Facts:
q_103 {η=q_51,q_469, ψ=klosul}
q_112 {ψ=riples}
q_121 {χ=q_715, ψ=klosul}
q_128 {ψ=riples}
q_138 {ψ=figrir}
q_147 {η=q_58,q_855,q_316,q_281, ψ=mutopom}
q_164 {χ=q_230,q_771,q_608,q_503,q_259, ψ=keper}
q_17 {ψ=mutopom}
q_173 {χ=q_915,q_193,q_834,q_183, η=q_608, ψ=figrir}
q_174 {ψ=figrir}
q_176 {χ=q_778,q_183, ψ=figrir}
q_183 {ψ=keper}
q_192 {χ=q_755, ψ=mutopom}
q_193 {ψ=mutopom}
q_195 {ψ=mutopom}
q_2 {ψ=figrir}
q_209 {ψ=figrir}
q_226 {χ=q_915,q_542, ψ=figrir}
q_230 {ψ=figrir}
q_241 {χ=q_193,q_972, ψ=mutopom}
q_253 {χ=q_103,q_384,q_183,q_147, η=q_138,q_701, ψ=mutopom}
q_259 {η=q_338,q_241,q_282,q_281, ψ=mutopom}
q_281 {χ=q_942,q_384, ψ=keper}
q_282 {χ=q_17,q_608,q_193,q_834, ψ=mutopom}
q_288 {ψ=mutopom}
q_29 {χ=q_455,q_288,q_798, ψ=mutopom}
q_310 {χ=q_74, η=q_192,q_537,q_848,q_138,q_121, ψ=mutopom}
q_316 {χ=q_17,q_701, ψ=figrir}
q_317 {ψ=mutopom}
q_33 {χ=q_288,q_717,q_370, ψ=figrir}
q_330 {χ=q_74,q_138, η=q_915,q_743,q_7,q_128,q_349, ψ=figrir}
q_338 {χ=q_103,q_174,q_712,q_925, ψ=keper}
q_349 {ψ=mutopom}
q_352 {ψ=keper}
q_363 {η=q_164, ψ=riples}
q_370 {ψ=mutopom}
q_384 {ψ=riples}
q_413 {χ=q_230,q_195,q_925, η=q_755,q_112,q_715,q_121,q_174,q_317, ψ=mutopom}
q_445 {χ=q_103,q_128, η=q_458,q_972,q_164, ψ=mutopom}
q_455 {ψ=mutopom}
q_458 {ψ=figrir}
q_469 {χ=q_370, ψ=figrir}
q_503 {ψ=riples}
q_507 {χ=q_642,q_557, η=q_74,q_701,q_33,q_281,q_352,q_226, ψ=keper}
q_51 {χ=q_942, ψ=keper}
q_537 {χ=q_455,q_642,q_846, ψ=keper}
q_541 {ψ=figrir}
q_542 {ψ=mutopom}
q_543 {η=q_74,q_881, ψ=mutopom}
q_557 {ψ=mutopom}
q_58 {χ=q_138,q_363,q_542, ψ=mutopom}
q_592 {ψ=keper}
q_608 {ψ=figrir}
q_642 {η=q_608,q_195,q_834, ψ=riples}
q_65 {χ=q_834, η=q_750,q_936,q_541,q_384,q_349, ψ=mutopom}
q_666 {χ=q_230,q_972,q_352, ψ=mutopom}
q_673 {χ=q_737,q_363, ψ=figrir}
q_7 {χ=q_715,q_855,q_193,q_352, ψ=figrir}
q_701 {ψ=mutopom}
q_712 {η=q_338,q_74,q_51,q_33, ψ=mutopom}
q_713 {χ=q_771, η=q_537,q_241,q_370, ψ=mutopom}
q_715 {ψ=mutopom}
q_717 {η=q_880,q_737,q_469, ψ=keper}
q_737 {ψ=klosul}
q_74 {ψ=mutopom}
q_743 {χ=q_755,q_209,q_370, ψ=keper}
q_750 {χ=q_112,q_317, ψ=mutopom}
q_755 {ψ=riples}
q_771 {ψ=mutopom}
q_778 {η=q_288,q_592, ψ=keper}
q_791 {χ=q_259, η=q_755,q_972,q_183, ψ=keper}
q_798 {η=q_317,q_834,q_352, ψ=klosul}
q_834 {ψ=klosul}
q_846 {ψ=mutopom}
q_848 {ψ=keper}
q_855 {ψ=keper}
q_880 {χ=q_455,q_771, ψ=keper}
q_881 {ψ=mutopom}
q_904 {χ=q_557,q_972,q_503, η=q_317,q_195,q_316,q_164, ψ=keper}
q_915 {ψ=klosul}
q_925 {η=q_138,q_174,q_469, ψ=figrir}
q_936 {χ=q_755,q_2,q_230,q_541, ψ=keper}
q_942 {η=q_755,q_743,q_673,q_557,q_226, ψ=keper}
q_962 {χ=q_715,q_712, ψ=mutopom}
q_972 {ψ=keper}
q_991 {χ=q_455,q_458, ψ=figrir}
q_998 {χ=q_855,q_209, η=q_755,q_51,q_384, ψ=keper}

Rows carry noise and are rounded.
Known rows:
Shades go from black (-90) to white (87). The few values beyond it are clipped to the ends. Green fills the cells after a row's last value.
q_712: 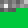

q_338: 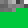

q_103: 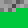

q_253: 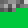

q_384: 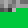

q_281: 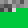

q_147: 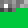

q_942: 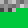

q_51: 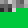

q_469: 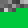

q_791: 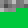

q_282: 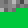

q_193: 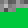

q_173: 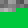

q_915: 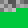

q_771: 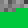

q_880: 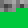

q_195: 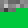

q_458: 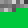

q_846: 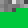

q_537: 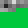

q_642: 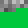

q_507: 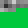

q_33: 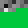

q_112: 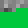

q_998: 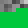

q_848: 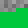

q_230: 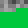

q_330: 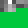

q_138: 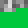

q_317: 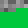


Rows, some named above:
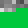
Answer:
q_316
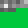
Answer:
q_712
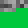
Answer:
q_991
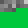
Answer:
q_666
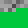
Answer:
q_103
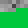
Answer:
q_834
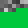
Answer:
q_469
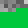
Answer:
q_121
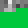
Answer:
q_673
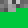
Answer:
q_58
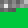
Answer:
q_712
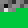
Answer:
q_33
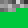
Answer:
q_542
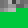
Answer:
q_226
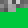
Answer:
q_58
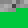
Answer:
q_834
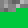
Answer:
q_855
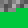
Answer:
q_713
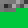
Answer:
q_29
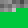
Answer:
q_176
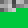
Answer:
q_737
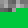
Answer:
q_128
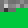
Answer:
q_195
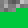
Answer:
q_855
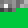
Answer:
q_147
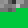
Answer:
q_755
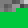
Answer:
q_998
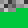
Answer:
q_798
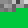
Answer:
q_352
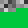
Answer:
q_798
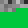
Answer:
q_557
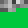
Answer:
q_74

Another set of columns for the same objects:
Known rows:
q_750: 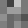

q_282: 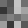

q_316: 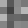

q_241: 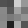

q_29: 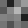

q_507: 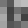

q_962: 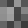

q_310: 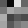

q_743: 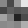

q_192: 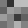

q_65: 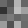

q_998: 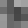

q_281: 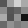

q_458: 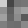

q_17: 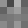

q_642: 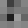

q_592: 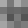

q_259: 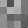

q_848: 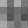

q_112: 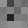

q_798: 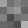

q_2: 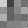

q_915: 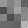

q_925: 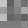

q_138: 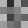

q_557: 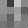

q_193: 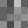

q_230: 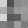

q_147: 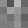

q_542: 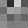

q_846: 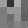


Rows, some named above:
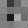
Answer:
q_642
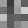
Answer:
q_226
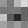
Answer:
q_936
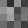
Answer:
q_715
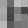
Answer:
q_972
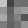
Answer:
q_458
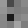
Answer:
q_503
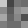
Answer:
q_458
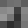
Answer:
q_121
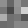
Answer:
q_176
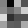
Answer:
q_330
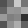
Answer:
q_253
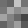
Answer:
q_445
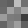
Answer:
q_445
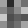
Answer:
q_673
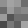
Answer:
q_103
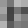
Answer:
q_972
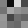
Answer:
q_74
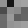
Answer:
q_370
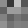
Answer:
q_542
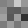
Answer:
q_942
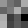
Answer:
q_880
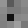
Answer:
q_503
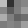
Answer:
q_209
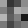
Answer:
q_991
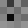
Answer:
q_363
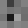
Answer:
q_642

